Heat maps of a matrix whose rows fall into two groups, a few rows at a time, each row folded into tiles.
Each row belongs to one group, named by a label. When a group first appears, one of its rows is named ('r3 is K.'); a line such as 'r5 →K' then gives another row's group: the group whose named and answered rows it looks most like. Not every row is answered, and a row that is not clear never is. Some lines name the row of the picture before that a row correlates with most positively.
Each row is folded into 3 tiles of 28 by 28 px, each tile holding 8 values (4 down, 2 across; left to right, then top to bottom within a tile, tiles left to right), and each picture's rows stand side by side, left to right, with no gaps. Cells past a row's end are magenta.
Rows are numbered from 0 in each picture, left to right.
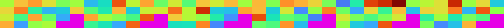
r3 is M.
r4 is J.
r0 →M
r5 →J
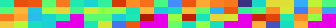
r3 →J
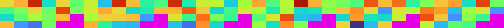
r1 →M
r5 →J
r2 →M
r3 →M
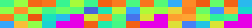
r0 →M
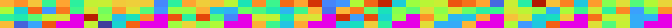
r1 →J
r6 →J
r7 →M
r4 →M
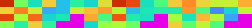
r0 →M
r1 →M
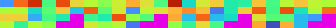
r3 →M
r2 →M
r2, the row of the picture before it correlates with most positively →0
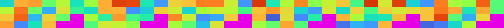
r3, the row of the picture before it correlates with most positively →2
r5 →J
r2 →J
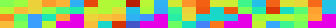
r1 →M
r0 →J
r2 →J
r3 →J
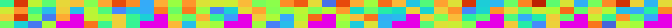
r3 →J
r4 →M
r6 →J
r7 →M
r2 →M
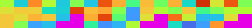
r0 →M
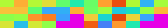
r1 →M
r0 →M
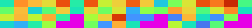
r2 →J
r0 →J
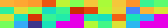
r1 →M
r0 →M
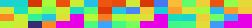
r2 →M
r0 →J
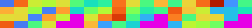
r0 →J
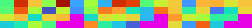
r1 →M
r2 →M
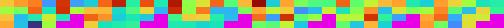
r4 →M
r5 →J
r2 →M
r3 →M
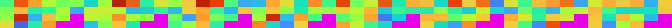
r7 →M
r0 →J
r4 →M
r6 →J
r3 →J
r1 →M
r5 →J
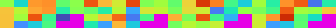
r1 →M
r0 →M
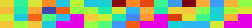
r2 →J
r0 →M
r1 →J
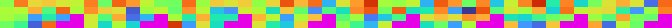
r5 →J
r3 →J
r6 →J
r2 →M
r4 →J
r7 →M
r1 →M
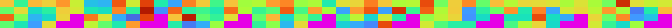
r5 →M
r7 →M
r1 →J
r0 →J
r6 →M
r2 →J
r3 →J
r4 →J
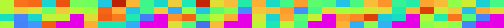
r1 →M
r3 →M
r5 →M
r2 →J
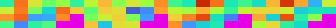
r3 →M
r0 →J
